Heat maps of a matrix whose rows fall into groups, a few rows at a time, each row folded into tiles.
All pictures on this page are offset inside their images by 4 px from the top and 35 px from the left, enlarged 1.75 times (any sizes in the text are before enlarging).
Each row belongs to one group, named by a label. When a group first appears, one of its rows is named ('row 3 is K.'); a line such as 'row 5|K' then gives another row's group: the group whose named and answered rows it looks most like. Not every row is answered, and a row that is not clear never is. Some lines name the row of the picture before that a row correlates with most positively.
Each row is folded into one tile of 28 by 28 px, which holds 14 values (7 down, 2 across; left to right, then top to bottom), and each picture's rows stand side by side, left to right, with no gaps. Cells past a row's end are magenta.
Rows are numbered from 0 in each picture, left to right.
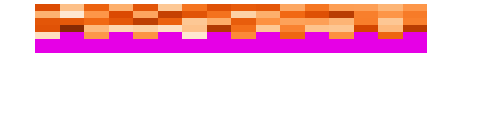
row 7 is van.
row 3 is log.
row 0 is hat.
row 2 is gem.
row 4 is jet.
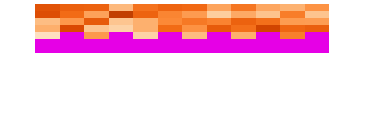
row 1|gem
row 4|hat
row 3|hat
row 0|log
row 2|log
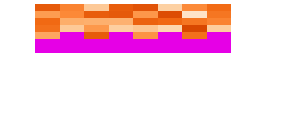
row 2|gem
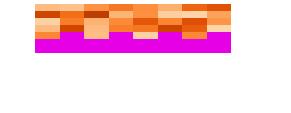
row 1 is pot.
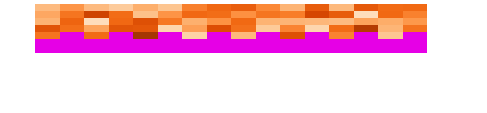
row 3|log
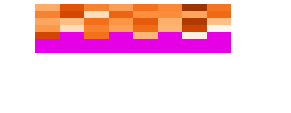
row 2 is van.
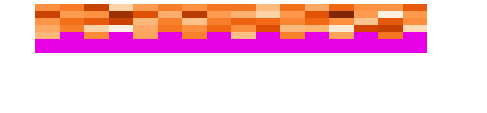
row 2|pot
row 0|pot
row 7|jet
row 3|pot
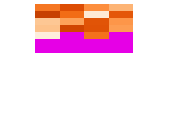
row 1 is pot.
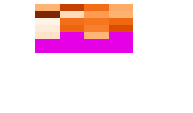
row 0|pot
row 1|hat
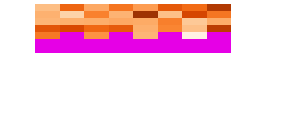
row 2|pot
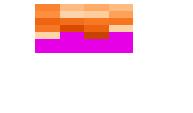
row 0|hat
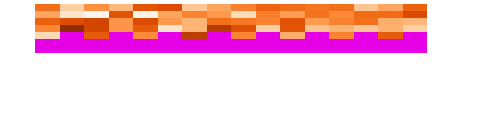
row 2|jet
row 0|hat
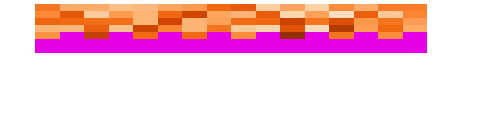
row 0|gem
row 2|jet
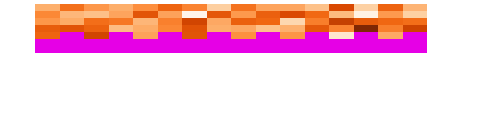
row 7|hat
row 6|hat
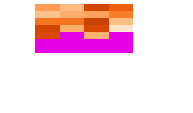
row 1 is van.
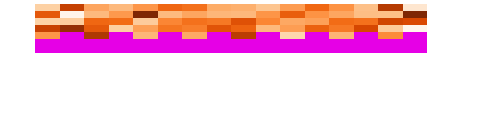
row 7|gem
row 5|log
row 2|pot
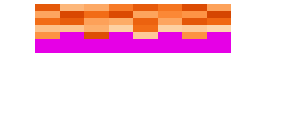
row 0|gem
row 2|van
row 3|gem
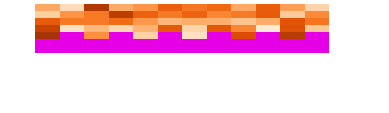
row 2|log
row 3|log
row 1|gem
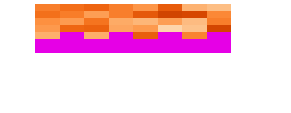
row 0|log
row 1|van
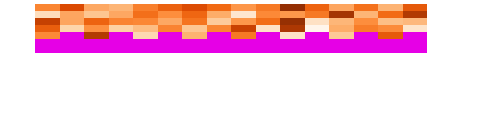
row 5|van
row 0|jet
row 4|jet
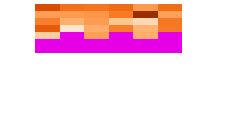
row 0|van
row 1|log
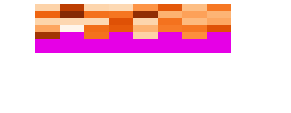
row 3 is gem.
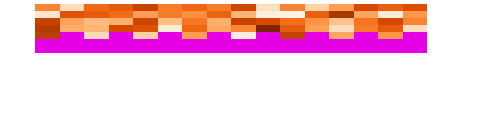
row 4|hat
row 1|log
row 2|van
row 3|van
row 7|jet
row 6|pot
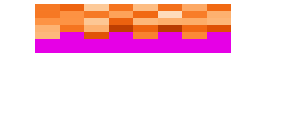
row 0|log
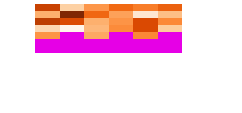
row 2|jet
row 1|pot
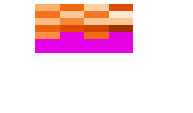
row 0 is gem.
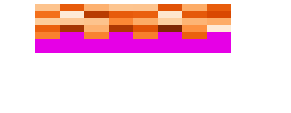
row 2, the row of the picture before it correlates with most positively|1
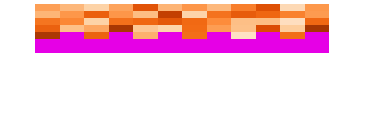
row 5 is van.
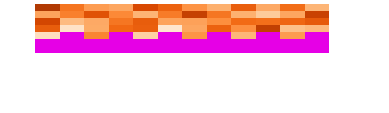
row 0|van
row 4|hat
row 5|gem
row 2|van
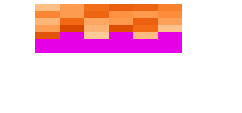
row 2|van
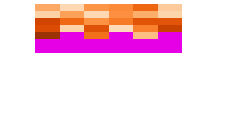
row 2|hat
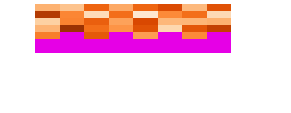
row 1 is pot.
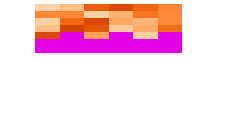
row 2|log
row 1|jet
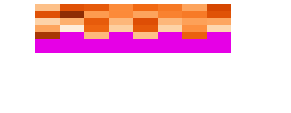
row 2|van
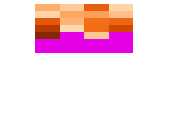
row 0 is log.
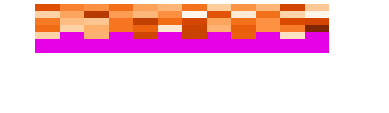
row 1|pot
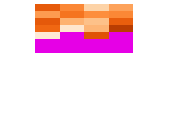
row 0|van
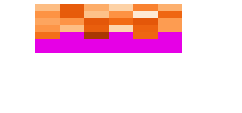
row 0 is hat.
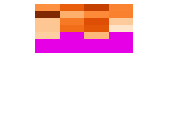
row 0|pot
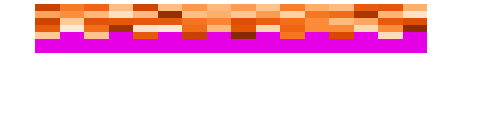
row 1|hat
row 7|hat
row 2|gem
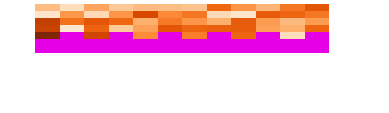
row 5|log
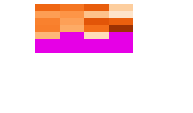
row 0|van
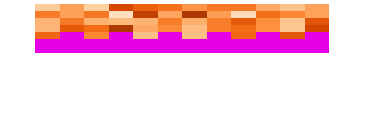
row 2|pot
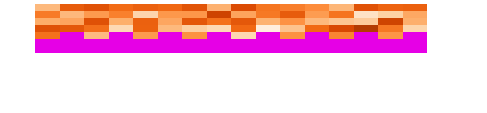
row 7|jet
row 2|jet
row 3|gem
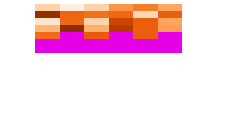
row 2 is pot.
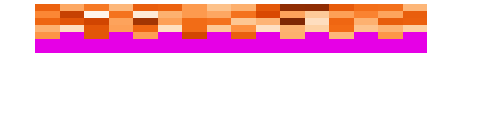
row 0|gem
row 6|van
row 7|gem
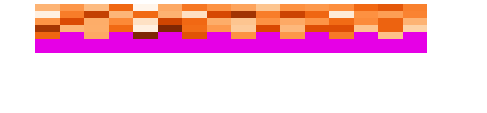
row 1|pot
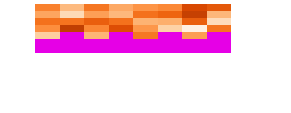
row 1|hat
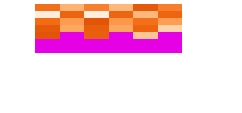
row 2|van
